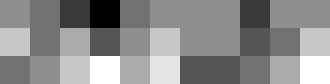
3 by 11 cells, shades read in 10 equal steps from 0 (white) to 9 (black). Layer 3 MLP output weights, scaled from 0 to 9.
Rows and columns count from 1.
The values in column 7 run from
4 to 6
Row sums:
57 43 35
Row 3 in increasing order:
0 0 1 2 3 3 4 5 5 6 6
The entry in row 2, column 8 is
4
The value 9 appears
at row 1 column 4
